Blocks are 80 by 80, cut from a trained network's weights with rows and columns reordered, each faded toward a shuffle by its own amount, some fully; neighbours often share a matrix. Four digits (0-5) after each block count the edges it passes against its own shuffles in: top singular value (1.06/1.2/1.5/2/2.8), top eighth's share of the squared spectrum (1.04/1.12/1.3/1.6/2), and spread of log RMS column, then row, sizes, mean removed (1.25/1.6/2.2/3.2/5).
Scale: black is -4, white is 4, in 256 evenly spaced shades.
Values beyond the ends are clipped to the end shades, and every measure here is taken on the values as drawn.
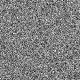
1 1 0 0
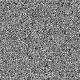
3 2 0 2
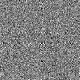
3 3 1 1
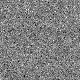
0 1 0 0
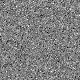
0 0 0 0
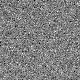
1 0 1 0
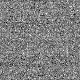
2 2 1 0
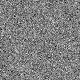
0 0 0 0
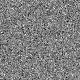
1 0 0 0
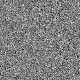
0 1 0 0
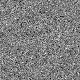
0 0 0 0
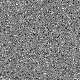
0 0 0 0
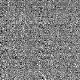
3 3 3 1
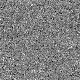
1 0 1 0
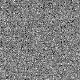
2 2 2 0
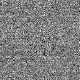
2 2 2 0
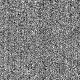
2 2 0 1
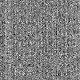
3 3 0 2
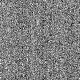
1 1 0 0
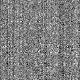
3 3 1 2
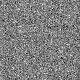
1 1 0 0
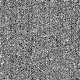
2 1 0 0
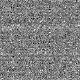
2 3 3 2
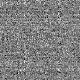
2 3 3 1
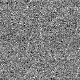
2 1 1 0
